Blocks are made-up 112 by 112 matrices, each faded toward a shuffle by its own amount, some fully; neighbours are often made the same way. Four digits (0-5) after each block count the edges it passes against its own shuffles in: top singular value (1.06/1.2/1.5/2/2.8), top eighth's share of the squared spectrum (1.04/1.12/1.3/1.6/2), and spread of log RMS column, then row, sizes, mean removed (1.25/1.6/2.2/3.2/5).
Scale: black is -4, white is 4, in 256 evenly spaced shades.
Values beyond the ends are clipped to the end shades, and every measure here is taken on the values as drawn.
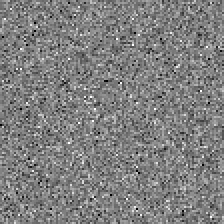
0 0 0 0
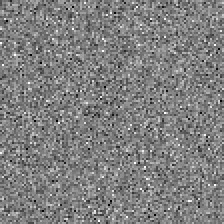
0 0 0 0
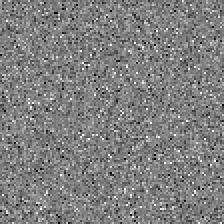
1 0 0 0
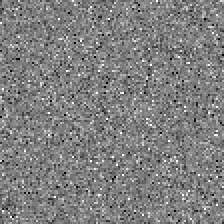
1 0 0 0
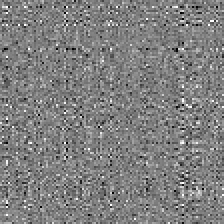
5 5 3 3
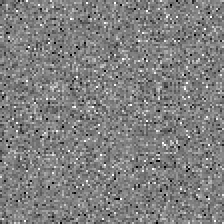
3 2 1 0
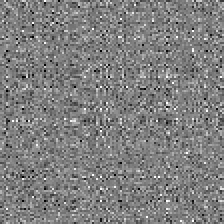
5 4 3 3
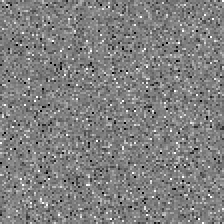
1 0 0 0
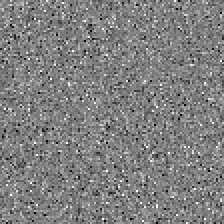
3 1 0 0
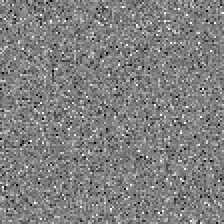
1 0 0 0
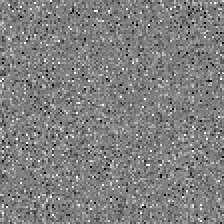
3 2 1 1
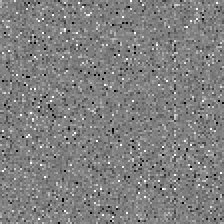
2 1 0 0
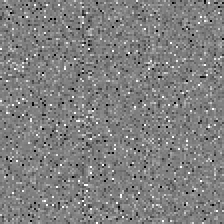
2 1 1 0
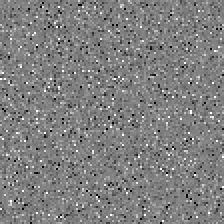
0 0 0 0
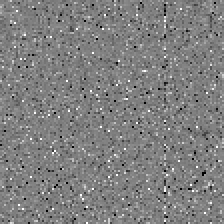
3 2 1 0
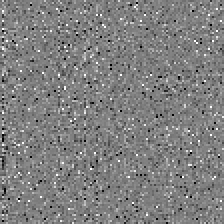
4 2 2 0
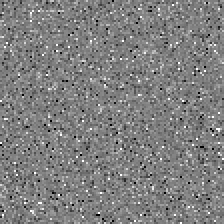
1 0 0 0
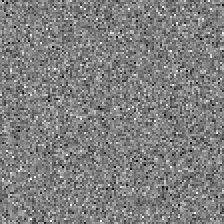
0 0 0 0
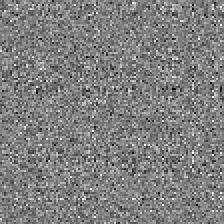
4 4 2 2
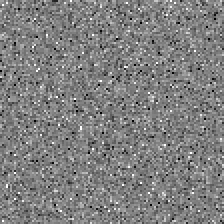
0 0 0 0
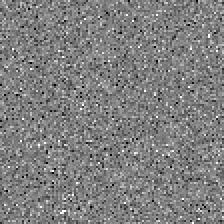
0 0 0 0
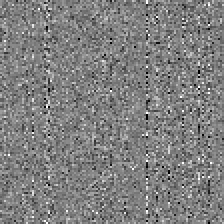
2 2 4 0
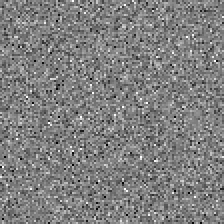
0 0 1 0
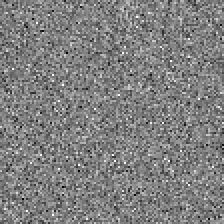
0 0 1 0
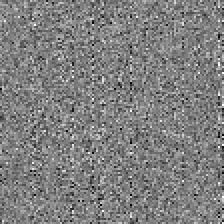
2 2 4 0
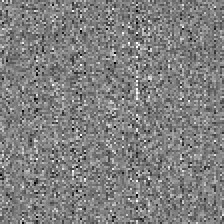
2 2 4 0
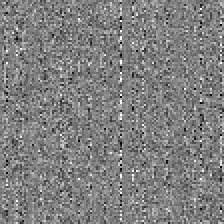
2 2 4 0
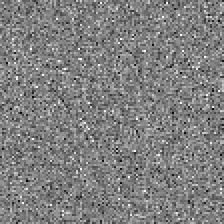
0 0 1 0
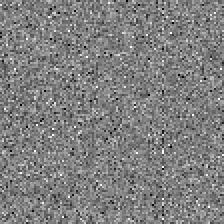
1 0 1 0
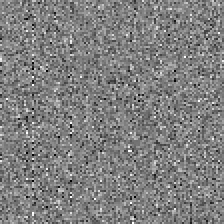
2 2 3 0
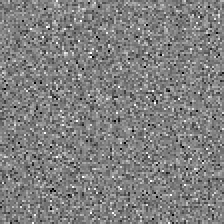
2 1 0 0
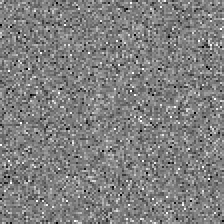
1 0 0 0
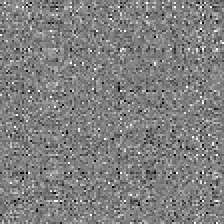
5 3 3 2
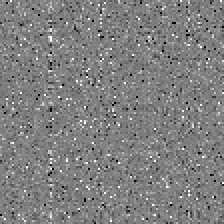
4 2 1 0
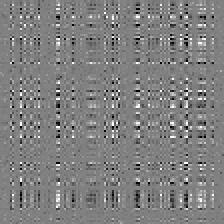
5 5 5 4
